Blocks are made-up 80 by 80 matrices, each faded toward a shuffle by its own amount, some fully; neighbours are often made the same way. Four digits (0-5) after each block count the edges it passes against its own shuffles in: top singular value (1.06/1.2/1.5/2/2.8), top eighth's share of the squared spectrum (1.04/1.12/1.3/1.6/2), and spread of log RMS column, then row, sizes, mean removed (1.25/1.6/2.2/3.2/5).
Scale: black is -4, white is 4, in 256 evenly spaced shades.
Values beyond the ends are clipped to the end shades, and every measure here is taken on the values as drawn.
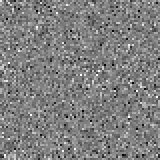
3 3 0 1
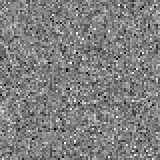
3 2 1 0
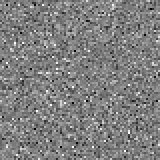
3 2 0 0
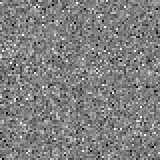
2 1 0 0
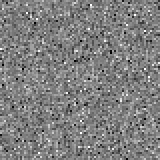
1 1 0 0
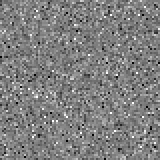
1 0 0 0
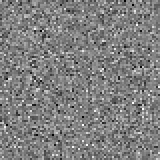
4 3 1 1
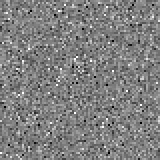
0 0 0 0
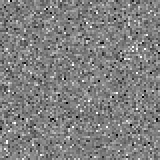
0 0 0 0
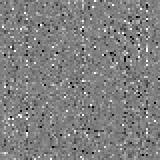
3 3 2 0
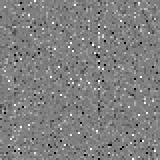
2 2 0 0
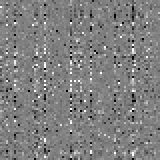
4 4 3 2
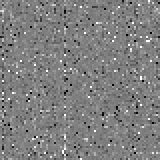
3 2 1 0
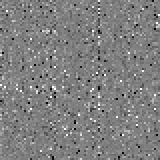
3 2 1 0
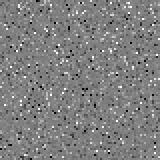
0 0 0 0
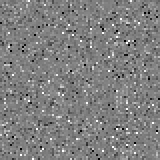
2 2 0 0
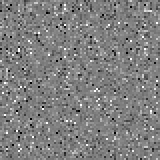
3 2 2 1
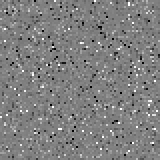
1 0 0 0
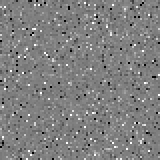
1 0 0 0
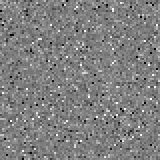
0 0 0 0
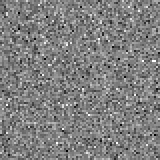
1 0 0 0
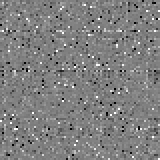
3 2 0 1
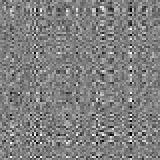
5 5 3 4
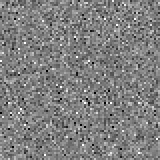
3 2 0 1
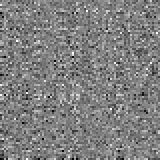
4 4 2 2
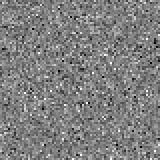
3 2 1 1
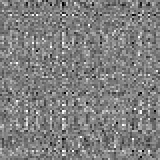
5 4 3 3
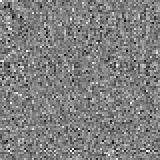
4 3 2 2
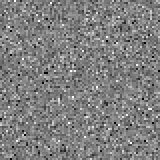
1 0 0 0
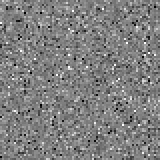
3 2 1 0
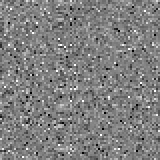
3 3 1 1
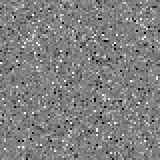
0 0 0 0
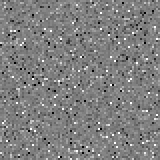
0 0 0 0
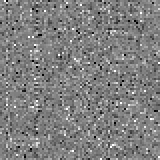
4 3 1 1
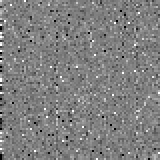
4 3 1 0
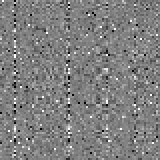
4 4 2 1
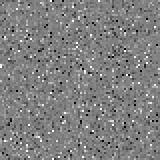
2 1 0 0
